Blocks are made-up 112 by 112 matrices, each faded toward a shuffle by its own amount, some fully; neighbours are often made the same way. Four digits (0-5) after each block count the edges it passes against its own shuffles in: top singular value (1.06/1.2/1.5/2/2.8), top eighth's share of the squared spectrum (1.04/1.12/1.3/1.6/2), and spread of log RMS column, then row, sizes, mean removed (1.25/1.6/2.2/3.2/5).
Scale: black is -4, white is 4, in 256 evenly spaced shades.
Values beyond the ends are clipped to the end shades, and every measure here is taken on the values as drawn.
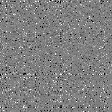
4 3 2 2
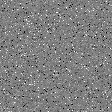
2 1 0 0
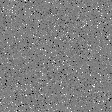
0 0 0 0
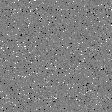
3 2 0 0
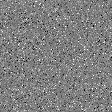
0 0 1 0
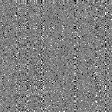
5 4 3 2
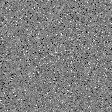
2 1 0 0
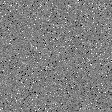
0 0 0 0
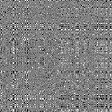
5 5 3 3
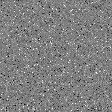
2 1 0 0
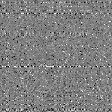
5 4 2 3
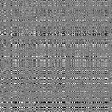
5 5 3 4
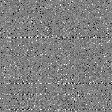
4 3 1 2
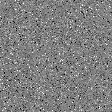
3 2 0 1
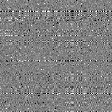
5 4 2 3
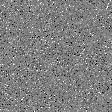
2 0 0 0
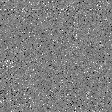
3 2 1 1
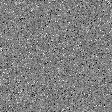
0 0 0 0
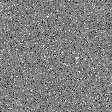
0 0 0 0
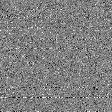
2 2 0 3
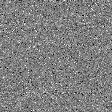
0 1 0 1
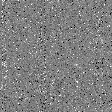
1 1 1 0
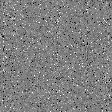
1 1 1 0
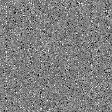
2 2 2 0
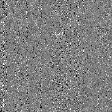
3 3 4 0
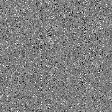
2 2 3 0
